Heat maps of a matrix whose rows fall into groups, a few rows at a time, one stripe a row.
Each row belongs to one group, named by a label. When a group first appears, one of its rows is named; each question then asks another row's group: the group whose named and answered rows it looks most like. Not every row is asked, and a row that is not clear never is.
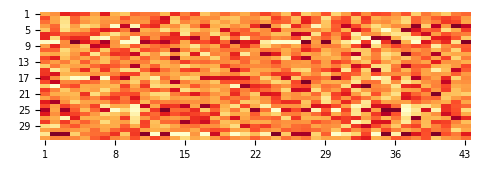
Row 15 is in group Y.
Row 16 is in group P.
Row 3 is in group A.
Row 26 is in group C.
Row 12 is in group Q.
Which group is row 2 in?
A
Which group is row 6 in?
Q
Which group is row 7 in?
C
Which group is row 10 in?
Q
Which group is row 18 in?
Q
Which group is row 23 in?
P
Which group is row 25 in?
C
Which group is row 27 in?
Y
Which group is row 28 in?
C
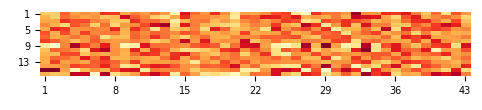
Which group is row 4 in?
A
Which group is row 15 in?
P
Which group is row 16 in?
A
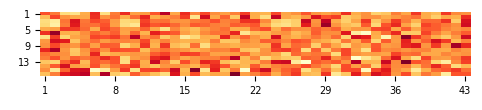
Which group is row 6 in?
P
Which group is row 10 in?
P
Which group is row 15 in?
C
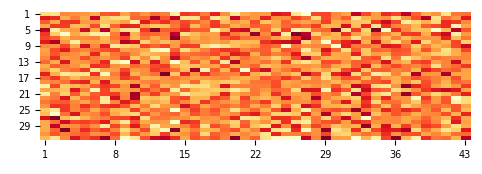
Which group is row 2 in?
Q
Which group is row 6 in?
Q
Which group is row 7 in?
Q
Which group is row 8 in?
P
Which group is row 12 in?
Q
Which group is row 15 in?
C
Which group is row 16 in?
A
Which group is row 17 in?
P
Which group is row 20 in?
A
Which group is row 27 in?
P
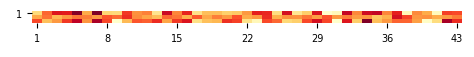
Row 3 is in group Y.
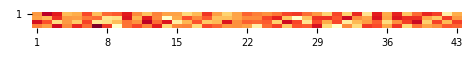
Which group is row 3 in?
Q
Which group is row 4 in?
Y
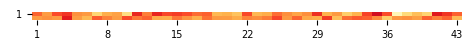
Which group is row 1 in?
C
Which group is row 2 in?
A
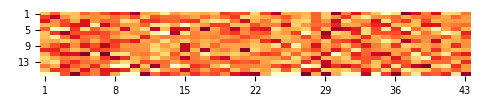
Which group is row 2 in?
P
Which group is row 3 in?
Y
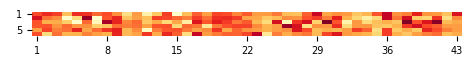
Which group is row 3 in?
A
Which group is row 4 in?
Q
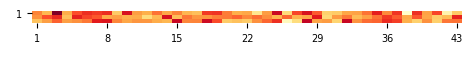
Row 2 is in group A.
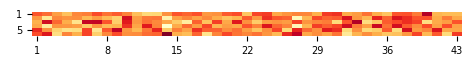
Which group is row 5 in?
A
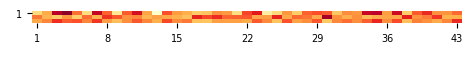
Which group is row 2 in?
A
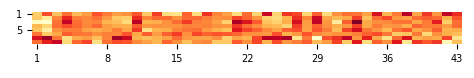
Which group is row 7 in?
P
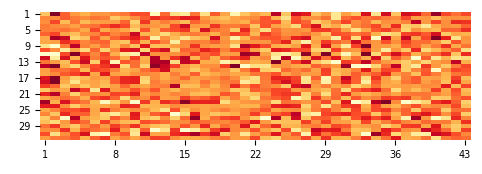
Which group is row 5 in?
C
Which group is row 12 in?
Y
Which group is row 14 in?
P
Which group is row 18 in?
P
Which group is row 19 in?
Q
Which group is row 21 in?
P
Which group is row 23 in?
C
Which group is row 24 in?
P
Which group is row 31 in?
C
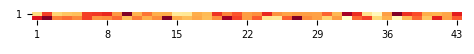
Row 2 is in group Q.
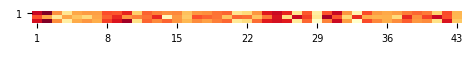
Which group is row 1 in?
P
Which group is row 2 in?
A
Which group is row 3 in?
P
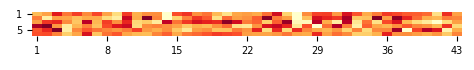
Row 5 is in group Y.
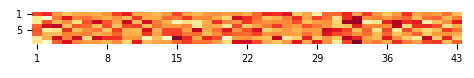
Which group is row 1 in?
P
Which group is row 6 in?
Y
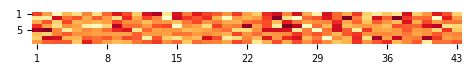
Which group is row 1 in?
A
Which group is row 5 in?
P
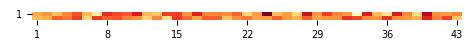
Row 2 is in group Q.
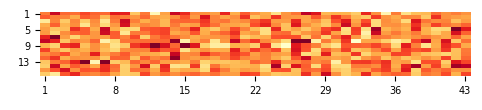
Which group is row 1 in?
Q
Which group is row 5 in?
Y
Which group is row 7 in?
P
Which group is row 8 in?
Q
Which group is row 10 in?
Q
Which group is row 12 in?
Q
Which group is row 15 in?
Y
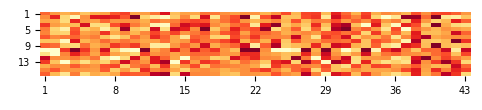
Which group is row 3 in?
Y
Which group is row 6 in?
Y
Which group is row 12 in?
Q
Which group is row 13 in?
A
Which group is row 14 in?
Y
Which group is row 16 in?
A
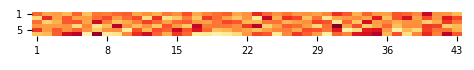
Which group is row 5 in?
C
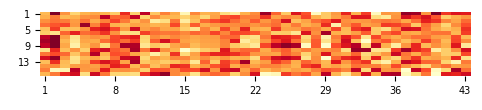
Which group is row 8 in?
P
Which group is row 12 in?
P
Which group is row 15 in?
Y
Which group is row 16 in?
C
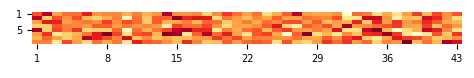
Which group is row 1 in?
Q
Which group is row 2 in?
C
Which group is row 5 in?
C
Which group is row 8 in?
Y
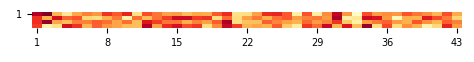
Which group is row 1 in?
P
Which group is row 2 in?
C
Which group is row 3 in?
P
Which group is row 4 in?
Y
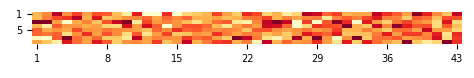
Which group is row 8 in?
Y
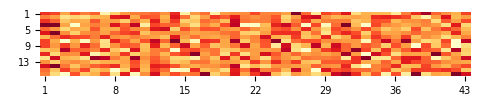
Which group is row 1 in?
Q
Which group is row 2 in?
Q
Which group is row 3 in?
Q
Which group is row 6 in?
P
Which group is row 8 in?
Q
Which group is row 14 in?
P
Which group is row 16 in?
Y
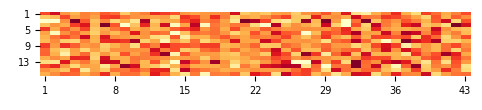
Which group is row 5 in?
C
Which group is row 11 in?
A
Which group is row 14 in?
P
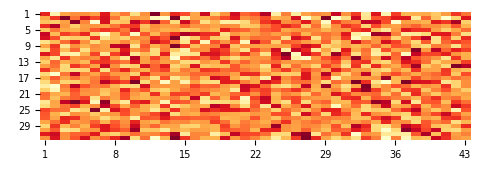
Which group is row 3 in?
A
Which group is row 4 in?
P
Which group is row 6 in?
C
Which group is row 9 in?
Q
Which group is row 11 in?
A
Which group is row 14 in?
Y
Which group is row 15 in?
A
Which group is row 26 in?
A
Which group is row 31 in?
Q
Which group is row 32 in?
Q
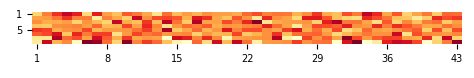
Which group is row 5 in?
Q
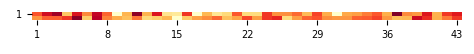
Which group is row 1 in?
Y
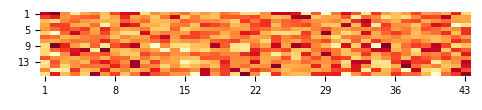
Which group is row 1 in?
P
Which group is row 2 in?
Q
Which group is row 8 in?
Y
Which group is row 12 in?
A
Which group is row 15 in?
Y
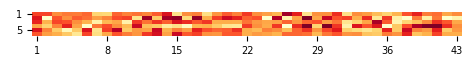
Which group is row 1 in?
Q
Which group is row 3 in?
C
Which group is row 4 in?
A
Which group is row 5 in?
A
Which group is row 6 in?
A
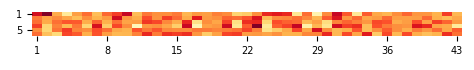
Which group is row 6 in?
Y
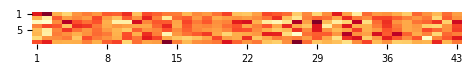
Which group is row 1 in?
P
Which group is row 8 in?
Q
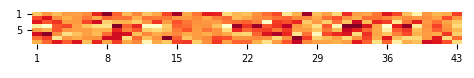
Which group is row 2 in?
P
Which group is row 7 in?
Q
